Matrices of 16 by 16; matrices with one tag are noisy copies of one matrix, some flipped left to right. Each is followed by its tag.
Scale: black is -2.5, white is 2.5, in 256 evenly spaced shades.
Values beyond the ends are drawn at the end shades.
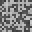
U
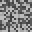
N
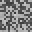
N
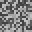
N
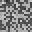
N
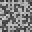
U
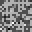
U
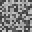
U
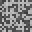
U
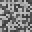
U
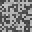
U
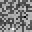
N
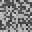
N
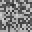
N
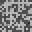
U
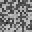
N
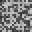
U
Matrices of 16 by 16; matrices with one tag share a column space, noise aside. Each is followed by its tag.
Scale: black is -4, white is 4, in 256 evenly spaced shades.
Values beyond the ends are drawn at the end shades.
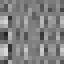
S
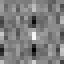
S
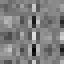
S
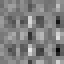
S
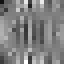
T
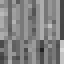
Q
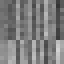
Q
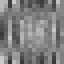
T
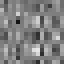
S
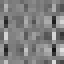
S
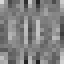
T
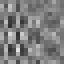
S
